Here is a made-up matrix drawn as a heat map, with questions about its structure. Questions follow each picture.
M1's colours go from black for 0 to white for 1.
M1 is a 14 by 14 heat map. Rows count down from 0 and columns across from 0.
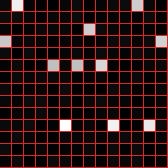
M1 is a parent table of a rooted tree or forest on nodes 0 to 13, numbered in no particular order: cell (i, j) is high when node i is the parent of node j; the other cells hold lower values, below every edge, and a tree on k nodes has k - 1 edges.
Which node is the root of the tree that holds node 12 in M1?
10
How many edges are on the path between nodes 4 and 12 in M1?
3
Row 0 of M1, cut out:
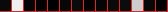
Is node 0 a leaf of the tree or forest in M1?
no
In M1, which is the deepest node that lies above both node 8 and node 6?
5
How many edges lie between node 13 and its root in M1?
1
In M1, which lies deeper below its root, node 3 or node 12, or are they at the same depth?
node 12
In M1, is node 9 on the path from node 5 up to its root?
no
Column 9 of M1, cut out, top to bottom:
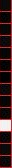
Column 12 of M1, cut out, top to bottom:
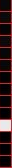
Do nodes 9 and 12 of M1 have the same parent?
yes
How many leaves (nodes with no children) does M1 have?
9
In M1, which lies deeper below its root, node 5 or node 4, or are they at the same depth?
node 4
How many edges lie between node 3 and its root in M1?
0
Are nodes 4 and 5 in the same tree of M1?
yes
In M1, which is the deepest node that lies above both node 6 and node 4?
5
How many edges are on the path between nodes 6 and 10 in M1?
2
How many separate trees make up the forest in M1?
3
